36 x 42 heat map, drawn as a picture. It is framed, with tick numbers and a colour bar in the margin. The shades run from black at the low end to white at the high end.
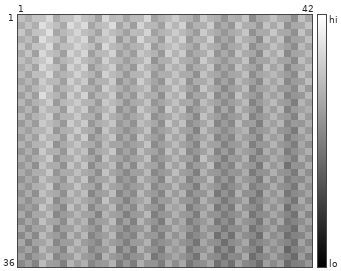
The bottom right is the ninth with the lowest average. Neither half mirrors the other. The ninth with the highest average is the top left. The values follow a bell shape. Stripes running up and down repeat 9 times from left to right. There is an overall slope up to the top left.
